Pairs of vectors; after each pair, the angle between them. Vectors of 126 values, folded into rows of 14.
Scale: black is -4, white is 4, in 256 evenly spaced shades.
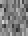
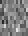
nearly opposite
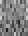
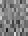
nearly parallel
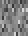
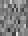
partly opposed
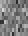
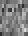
orthogonal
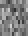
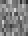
partly opposed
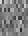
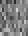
orthogonal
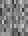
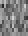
partly opposed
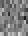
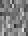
partly aligned
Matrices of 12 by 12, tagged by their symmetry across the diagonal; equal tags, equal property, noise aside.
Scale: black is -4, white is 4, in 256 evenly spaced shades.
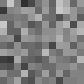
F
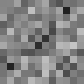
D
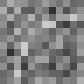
D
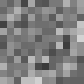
D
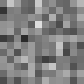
F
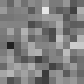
F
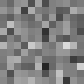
F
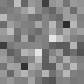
D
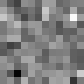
F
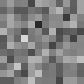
F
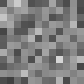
D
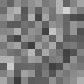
D
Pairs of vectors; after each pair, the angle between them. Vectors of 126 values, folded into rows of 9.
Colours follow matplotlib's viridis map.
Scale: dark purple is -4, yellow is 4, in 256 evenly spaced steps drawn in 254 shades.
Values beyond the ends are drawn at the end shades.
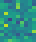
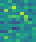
orthogonal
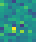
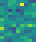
partly opposed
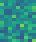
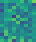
partly opposed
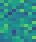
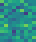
nearly parallel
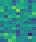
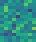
partly opposed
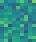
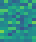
orthogonal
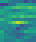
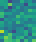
orthogonal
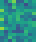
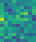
partly aligned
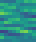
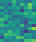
partly opposed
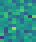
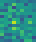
partly aligned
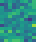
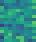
partly aligned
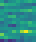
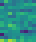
nearly opposite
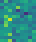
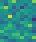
orthogonal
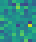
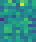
partly opposed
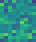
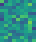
partly opposed
